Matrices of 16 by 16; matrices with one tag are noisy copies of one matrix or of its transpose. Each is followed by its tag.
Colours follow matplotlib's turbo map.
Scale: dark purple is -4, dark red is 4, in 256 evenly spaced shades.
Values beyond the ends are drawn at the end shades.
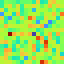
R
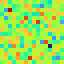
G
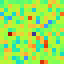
R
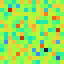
G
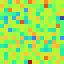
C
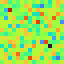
G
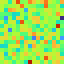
C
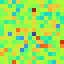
R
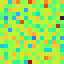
C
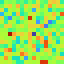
R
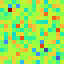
G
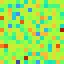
C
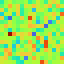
R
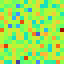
C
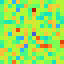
R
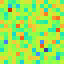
G
